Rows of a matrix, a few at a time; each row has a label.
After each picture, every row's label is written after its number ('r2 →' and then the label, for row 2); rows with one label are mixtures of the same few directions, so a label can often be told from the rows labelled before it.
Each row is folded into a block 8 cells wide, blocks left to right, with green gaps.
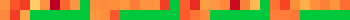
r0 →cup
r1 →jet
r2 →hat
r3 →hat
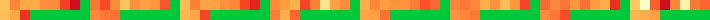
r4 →jet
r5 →hat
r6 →jet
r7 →cup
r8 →jet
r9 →hat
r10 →jet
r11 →hat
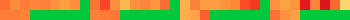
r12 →jet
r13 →hat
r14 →jet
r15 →hat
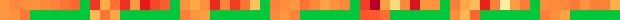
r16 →jet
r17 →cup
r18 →hat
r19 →cup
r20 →hat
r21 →cup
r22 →jet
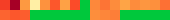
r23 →hat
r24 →hat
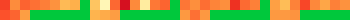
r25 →jet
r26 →hat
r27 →cup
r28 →hat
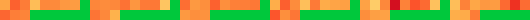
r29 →cup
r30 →jet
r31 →cup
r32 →cup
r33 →hat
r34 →jet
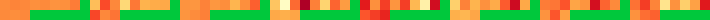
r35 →hat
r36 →cup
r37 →hat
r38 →hat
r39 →jet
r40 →jet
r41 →cup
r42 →hat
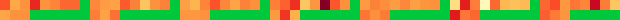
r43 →cup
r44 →cup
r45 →hat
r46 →cup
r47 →cup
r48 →cup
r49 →hat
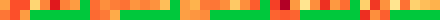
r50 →cup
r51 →jet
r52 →hat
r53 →hat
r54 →cup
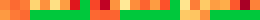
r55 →hat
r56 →hat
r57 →jet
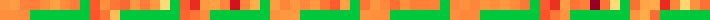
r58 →hat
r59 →jet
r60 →hat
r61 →jet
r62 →cup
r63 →hat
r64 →hat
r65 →cup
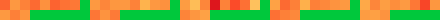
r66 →cup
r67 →cup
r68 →hat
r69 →cup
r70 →jet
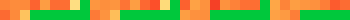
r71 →jet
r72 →jet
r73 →cup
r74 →jet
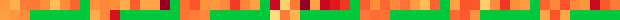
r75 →hat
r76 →jet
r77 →hat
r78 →cup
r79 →jet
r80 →cup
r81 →cup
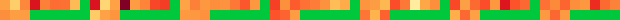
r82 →hat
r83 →cup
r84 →jet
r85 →jet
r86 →cup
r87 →cup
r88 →cup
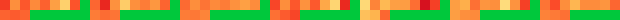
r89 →jet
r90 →hat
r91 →jet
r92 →jet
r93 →jet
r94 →hat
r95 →hat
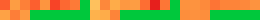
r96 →cup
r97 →jet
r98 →hat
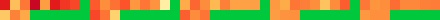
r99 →cup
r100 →jet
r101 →cup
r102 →hat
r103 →cup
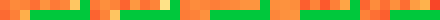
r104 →jet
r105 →jet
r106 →jet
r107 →hat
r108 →jet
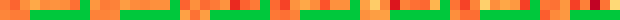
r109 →hat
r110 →cup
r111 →cup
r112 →hat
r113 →hat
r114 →hat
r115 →hat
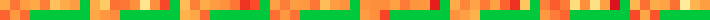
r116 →cup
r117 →hat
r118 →jet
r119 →cup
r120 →jet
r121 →jet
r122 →hat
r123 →cup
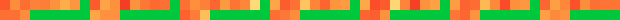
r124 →jet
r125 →cup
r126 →jet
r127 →cup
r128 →cup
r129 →cup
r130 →cup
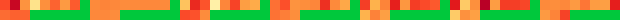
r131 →hat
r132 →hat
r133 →cup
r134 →hat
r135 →cup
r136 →cup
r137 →jet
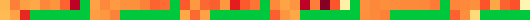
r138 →jet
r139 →jet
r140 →cup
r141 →hat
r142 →jet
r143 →jet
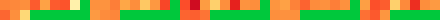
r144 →jet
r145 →hat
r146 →hat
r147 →hat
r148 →cup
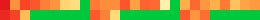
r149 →jet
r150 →jet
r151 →cup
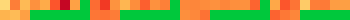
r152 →jet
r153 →hat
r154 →jet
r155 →cup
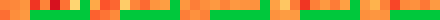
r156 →hat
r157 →cup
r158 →cup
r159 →hat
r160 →hat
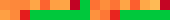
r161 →jet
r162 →jet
